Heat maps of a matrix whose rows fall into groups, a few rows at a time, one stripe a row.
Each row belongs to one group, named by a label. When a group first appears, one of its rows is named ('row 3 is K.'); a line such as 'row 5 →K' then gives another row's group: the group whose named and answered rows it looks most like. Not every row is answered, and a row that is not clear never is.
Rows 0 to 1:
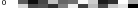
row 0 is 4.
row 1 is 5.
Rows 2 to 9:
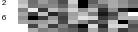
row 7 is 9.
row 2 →5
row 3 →5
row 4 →9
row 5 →4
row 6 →4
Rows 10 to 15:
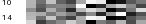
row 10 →4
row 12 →4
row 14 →4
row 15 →5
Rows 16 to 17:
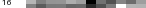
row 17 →5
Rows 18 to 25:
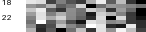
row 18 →9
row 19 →5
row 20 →9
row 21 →9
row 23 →9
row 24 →4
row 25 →5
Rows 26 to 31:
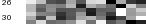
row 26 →9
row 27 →4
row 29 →5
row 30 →4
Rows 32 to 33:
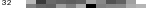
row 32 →4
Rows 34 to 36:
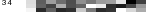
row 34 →9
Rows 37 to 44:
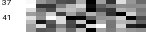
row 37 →5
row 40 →4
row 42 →5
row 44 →5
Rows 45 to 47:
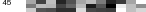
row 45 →4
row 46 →5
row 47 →5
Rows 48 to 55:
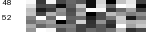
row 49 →5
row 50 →4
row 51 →5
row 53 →5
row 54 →5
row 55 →9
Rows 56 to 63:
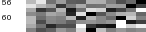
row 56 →9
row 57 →9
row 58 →4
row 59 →5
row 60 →4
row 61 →9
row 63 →5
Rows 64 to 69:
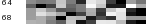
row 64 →4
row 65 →4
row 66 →9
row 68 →5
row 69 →9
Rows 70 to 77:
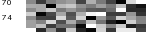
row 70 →4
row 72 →9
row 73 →4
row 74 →5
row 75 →4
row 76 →9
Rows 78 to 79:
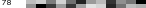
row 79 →4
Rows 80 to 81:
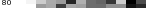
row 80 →9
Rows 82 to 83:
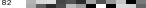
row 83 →5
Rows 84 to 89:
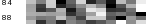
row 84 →5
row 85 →4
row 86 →4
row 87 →9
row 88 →4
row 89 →5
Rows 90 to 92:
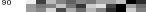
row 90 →9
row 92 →4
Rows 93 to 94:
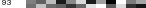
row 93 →5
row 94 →9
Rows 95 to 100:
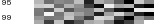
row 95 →4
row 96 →9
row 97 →4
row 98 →9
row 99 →4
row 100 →4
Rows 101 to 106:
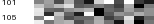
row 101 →9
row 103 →5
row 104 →5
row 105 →9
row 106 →9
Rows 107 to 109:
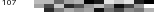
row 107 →9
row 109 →5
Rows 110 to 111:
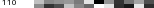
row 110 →5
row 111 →4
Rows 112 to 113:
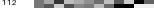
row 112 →9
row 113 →4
